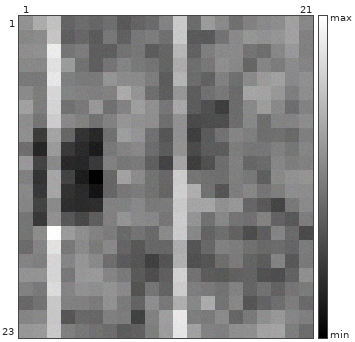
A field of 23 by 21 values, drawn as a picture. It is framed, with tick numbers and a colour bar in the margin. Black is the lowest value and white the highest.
No overall slope runs across the table. Columns 3 and 12 stand out from the rest. Streaks run downward. An odd patch, lower than its surroundings, sits in the middle left. Values change most from cell to cell in the middle left.
